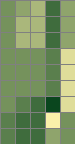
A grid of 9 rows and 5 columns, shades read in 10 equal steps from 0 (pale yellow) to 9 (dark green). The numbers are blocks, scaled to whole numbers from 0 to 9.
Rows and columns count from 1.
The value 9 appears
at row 7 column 4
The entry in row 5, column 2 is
5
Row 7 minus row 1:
0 2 4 2 -3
